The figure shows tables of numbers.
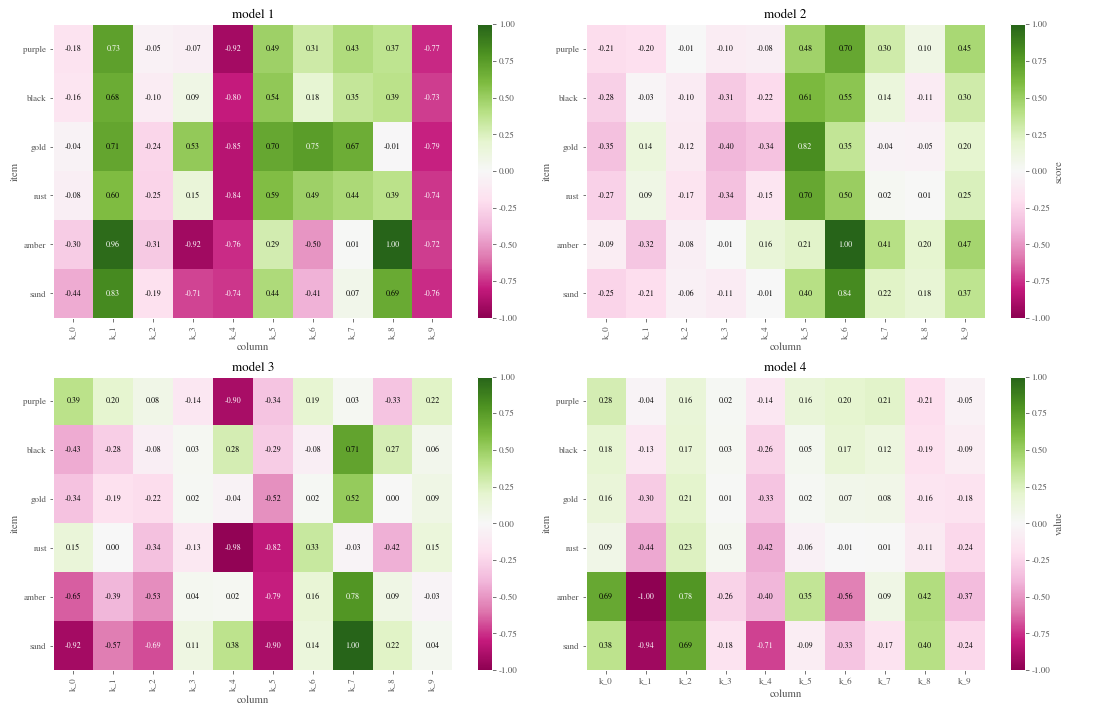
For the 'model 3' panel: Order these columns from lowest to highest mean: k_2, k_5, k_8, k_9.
k_5, k_2, k_8, k_9
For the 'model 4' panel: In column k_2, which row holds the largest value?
amber
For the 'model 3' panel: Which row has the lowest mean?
rust
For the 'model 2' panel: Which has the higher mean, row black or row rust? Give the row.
rust
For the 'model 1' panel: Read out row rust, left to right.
-0.08 0.60 -0.25 0.15 -0.84 0.59 0.49 0.44 0.39 -0.74
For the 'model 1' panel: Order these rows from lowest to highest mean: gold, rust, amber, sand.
amber, sand, rust, gold
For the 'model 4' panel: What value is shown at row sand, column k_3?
-0.18
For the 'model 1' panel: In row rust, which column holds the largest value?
k_1
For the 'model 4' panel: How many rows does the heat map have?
6
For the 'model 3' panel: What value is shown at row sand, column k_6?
0.14
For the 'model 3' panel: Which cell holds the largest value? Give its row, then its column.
sand, k_7
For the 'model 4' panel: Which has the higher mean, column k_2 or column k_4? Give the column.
k_2
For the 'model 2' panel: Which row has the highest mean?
amber
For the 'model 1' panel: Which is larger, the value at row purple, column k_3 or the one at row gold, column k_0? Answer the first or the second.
the second
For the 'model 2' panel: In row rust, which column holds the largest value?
k_5
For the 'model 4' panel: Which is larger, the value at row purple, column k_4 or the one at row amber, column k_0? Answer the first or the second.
the second
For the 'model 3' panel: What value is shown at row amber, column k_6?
0.16
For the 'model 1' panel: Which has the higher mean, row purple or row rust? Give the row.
rust
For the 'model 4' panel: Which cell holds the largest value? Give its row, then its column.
amber, k_2
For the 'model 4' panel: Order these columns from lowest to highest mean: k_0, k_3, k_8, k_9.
k_9, k_3, k_8, k_0
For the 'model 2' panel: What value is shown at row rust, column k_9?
0.25
